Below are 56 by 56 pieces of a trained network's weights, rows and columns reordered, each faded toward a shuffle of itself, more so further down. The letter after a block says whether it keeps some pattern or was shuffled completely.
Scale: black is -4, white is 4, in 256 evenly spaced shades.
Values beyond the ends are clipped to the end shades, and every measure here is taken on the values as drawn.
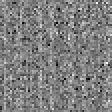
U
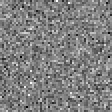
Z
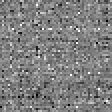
U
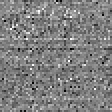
U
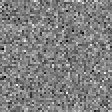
Z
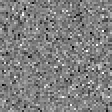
Z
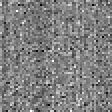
U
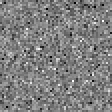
Z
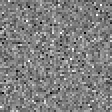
Z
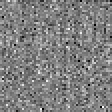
U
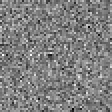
U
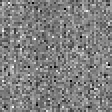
U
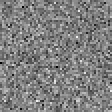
Z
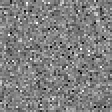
Z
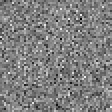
U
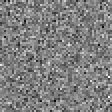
Z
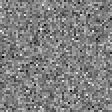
Z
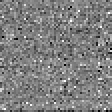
U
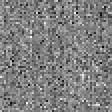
U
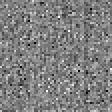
U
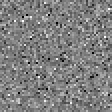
Z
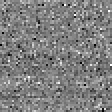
U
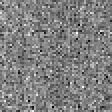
U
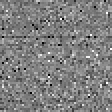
U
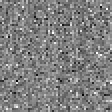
U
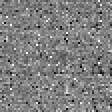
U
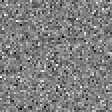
Z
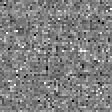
U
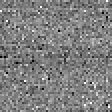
U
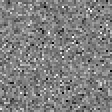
Z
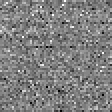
U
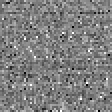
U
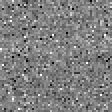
U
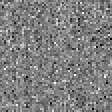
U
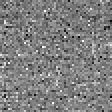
U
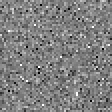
Z
